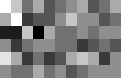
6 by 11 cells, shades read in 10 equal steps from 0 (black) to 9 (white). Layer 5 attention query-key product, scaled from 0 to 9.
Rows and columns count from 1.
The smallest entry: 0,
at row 3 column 4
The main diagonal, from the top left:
9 9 7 5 2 5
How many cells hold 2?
6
